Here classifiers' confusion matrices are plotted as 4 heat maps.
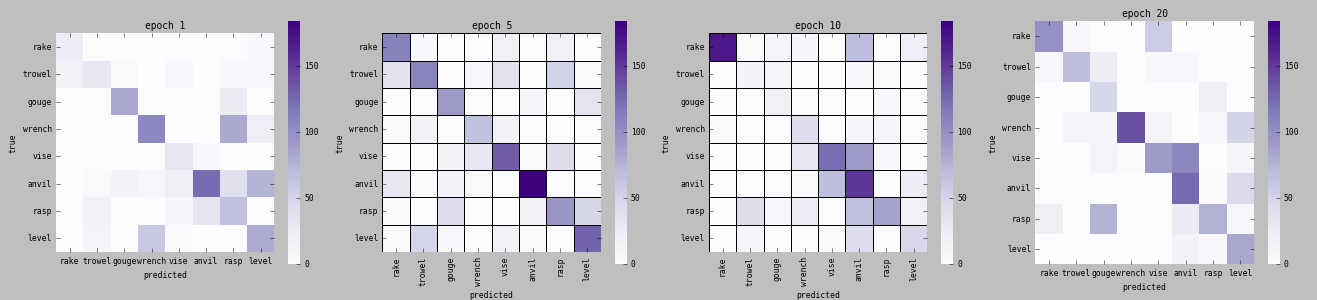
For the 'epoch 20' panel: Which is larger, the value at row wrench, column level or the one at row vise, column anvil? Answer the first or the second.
the second
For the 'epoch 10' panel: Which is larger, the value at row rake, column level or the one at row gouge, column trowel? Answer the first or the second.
the first
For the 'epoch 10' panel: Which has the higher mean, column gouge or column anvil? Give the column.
anvil
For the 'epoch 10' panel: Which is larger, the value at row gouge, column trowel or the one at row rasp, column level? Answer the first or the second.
the second
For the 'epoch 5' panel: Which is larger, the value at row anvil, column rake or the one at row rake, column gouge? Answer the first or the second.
the first
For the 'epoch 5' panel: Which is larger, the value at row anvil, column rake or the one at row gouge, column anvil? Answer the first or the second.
the first
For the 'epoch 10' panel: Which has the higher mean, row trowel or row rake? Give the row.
rake
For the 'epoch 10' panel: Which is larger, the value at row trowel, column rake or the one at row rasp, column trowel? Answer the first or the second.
the second
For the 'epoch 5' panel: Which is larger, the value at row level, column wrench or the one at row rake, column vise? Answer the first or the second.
the second
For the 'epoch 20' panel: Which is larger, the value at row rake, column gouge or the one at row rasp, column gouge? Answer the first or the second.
the second
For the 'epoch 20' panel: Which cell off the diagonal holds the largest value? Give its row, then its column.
vise, anvil
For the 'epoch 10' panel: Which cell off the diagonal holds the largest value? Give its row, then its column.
vise, anvil
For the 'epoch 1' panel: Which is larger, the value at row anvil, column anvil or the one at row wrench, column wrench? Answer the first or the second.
the first
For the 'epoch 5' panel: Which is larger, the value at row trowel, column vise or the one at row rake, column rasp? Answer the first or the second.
the first
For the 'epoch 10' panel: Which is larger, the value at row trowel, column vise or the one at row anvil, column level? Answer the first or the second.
the second
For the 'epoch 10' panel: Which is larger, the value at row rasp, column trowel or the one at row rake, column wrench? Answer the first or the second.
the first
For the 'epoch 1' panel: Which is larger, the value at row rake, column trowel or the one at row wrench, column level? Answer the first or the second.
the second
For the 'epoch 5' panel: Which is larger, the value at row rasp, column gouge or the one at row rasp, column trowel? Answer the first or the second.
the first
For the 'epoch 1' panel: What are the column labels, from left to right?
rake, trowel, gouge, wrench, vise, anvil, rasp, level
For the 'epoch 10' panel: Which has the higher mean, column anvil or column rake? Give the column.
anvil
